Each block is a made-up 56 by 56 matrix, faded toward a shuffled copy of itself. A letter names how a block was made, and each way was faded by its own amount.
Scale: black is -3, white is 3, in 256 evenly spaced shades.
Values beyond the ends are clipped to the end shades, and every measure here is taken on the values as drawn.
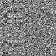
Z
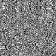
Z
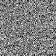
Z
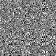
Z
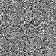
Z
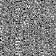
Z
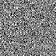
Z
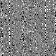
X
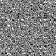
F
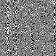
X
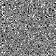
F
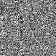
Z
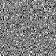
Z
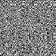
Z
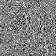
F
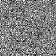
Z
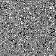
F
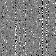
X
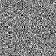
Z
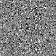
F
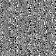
X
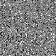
F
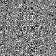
Z
